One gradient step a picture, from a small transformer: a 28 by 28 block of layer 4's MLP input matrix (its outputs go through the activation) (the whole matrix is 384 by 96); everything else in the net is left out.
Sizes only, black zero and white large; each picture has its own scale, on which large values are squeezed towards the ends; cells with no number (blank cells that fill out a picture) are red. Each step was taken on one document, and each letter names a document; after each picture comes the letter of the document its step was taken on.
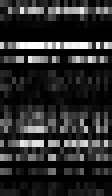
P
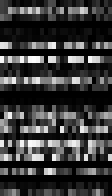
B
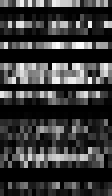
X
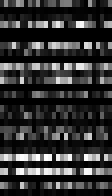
X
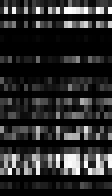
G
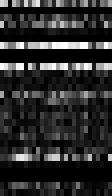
X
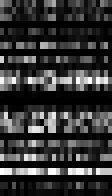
B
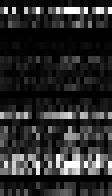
G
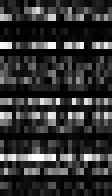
B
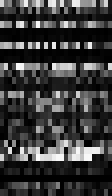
X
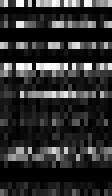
X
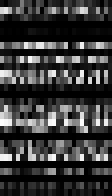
P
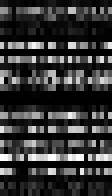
B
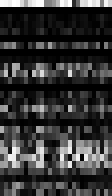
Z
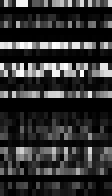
X
